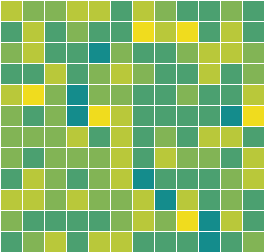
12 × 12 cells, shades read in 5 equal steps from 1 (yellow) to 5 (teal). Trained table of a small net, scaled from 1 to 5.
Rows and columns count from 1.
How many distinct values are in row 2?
4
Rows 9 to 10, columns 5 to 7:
3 2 5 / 3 3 2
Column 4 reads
2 3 4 4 5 5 2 3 4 2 4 4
